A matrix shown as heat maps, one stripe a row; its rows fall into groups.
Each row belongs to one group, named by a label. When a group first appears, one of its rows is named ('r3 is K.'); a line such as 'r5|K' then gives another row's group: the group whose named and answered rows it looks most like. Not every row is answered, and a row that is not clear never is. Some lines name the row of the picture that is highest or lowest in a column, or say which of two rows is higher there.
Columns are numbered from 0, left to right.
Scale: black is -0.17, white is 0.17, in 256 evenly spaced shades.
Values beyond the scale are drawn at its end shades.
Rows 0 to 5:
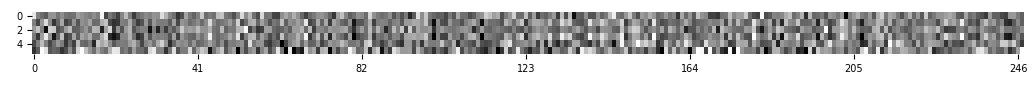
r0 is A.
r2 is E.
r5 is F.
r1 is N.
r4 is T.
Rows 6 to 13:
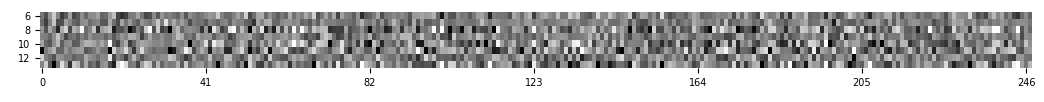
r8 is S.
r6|N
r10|S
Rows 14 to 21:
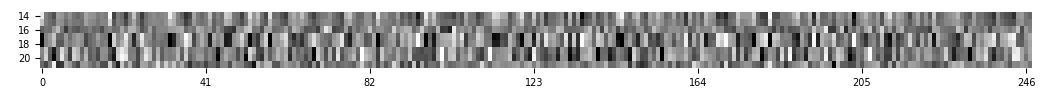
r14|A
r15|A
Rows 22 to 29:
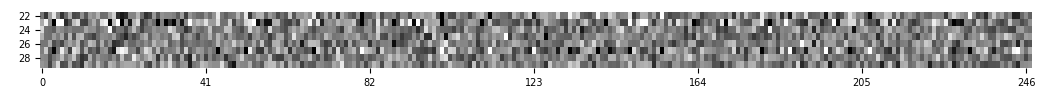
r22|N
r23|E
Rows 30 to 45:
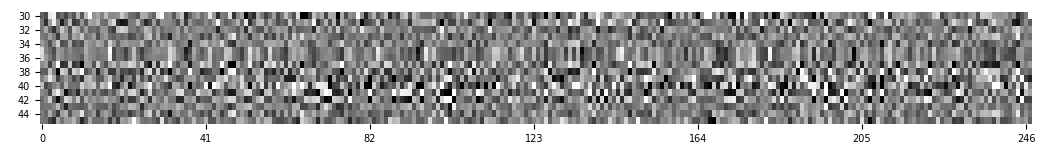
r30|F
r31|N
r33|S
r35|A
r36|A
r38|S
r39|T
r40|S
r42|T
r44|S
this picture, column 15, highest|40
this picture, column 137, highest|41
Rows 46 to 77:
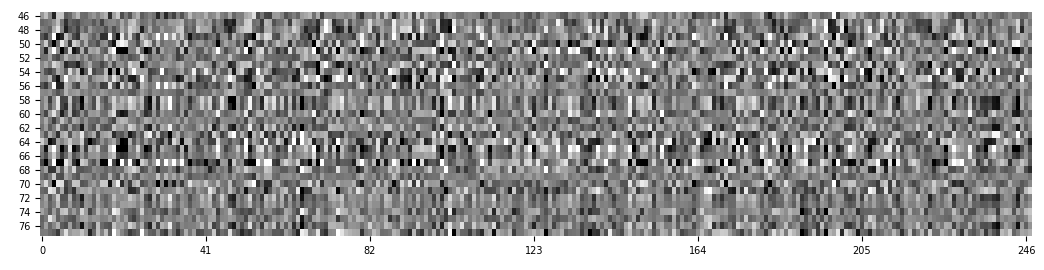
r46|E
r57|T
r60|N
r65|N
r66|N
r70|E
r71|F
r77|T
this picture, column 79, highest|71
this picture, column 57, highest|67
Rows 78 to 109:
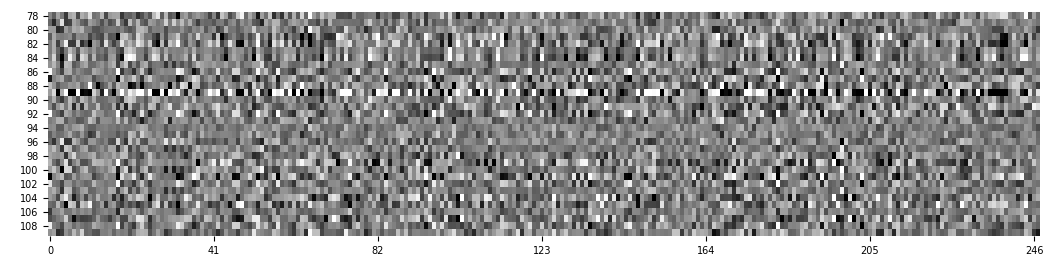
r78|S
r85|E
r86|A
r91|F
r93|F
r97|E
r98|T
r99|S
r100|E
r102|A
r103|E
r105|S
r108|A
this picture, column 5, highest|84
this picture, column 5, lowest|89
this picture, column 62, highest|89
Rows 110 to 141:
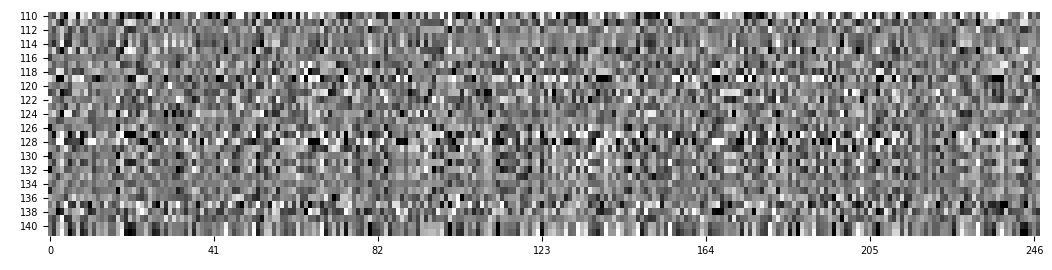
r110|S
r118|F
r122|A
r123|S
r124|E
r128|F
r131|N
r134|N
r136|T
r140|N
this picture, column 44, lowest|115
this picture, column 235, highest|110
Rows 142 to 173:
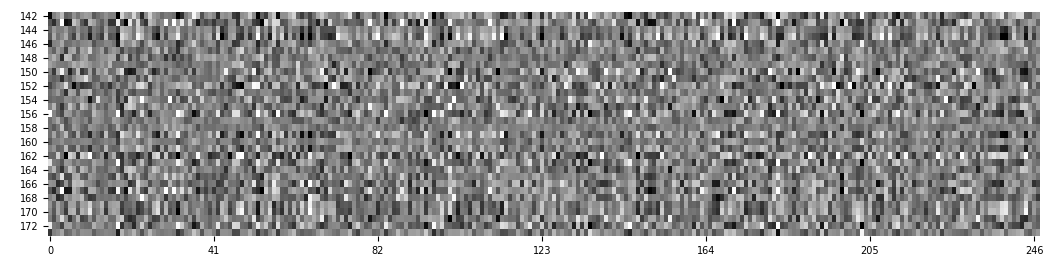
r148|E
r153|S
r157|T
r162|S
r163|A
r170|S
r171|N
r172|A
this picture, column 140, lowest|152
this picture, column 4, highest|152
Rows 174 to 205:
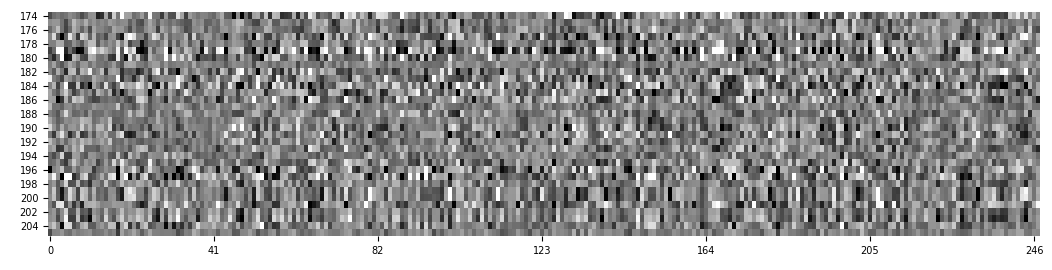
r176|T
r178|F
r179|F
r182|S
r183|A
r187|A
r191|N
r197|E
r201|F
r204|E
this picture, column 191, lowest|179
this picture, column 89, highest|186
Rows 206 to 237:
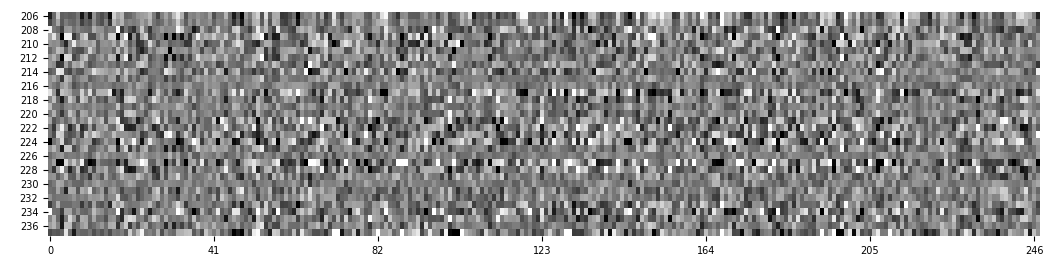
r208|A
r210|T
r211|F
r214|F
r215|E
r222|N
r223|F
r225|E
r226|F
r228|N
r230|F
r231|S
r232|S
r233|T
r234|A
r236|E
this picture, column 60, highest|217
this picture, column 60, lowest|227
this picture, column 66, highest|227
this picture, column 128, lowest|206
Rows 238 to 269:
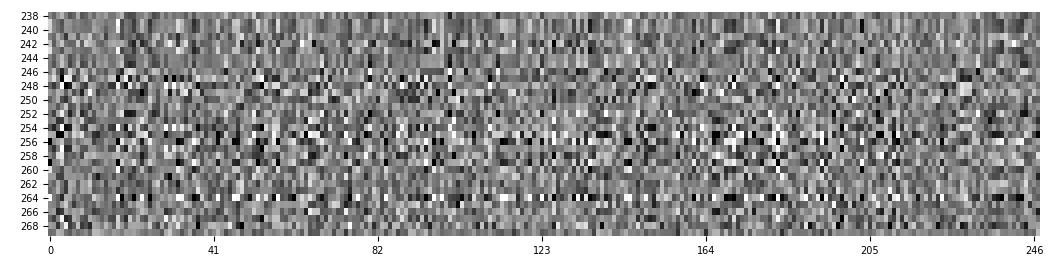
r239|A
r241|S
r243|A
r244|N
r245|N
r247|E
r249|F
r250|T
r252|N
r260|A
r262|S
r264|A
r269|F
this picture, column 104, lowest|246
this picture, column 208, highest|258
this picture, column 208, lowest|255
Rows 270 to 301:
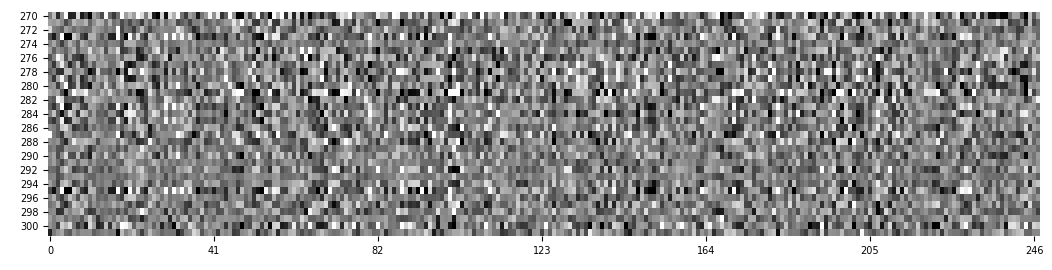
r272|A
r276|F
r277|N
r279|N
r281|T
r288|T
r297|T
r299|F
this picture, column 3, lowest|284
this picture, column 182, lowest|301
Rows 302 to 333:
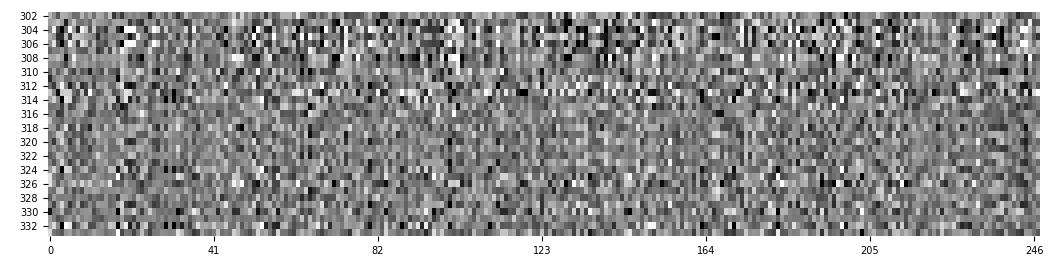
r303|T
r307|T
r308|T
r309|T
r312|N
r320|N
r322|F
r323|N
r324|E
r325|A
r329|N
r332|E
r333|A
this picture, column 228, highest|313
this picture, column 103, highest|304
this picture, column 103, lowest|308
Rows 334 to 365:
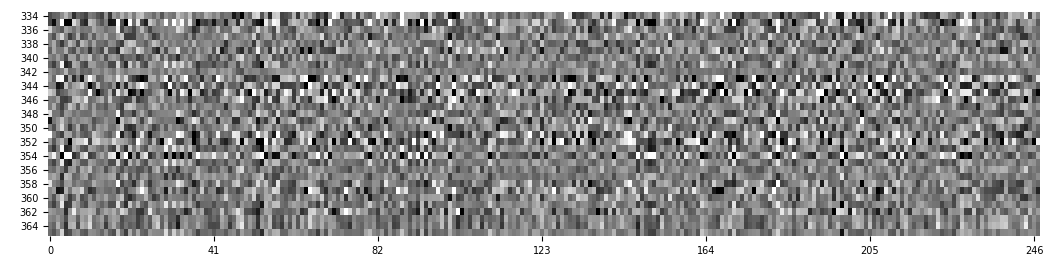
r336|A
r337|N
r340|S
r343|F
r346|T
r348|A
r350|N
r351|A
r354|E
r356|S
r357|E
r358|A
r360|N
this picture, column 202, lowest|335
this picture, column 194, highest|351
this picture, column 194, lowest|345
